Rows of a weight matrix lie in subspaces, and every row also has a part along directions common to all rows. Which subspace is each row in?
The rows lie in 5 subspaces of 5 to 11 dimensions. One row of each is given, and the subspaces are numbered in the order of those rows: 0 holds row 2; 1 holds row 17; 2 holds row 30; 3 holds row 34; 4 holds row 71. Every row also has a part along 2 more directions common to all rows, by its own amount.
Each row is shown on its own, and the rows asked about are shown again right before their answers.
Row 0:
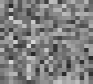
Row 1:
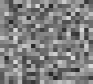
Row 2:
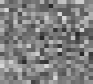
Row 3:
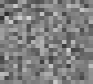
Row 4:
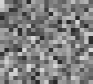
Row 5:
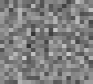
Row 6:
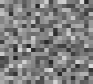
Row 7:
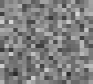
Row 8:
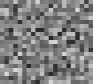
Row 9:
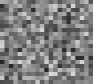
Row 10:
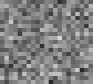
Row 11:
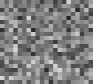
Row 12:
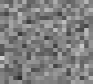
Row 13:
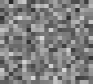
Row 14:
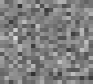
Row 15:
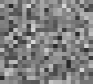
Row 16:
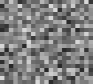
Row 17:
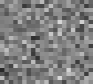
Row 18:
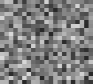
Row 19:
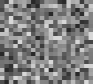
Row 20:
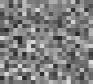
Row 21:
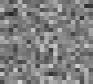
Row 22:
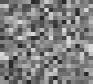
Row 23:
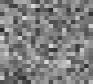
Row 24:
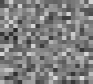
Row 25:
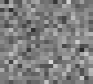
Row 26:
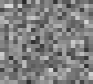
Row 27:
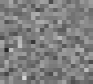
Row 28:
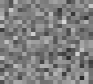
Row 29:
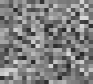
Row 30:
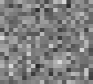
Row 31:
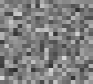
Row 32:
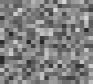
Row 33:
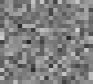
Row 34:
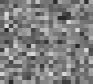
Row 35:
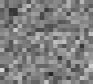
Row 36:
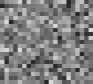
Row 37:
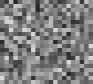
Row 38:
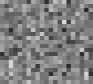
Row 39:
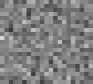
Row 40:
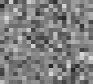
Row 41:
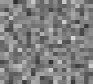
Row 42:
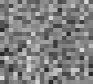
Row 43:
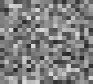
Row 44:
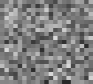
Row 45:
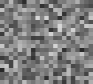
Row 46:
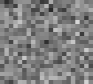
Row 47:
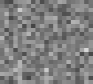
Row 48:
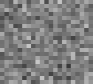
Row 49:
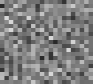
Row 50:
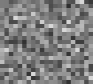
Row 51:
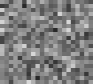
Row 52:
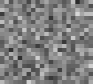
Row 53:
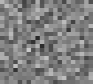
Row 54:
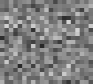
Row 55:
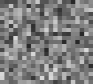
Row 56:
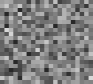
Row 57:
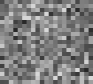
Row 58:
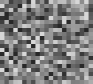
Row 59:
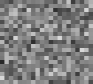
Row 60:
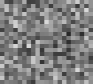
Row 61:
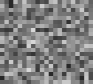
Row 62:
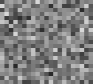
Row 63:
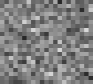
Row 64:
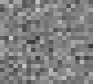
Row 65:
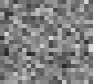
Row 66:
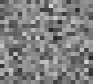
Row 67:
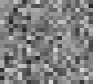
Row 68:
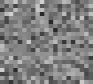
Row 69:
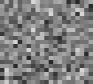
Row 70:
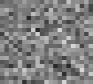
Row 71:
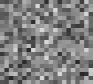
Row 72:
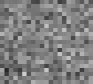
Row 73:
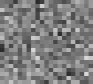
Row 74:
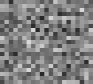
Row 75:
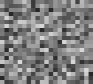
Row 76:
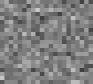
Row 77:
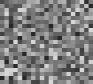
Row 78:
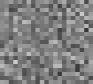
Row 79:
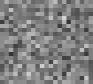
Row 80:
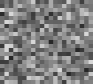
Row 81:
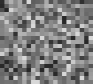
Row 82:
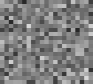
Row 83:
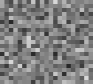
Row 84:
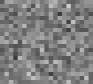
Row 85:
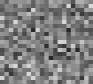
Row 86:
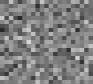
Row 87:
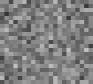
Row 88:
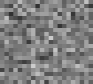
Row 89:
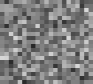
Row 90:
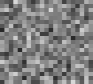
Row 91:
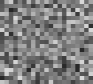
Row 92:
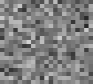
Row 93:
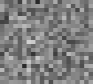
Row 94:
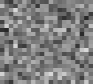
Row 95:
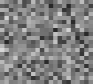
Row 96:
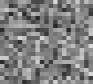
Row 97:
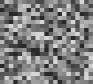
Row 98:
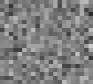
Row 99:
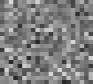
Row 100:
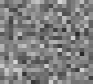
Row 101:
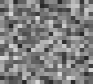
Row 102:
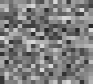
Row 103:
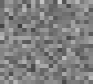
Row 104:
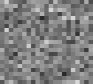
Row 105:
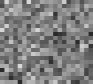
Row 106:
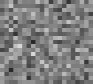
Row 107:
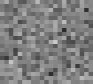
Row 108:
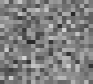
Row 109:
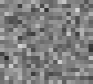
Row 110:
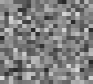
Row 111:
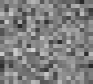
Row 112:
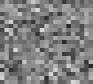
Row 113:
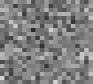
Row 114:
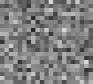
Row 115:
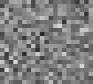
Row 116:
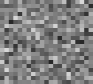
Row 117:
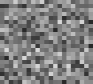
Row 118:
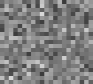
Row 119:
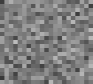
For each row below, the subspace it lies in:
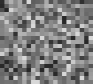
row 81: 0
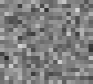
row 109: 2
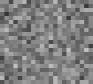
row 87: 1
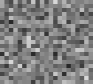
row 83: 1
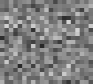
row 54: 3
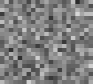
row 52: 0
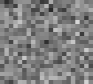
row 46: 3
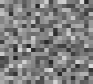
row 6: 4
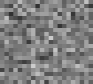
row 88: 1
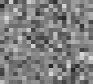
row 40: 1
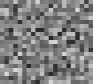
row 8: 2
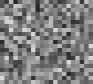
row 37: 1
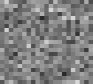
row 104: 3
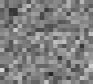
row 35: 0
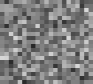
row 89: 2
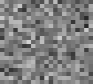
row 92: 4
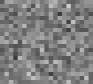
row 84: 0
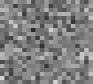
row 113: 2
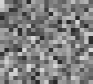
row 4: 0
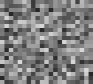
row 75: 3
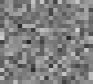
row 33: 4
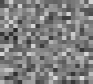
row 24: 2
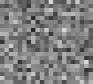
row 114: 3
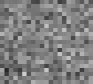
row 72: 0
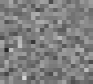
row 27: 3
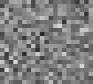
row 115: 4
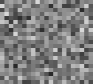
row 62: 1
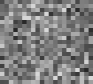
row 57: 2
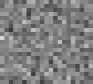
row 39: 4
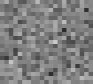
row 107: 2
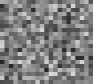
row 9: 1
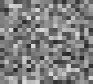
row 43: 2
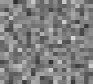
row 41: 4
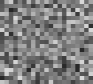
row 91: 2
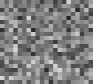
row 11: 0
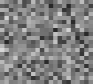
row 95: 0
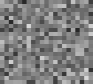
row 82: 1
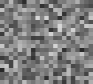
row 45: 1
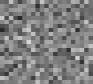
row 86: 1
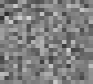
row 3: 1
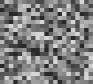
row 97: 0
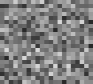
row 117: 1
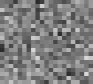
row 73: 1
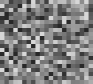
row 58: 4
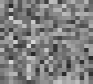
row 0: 3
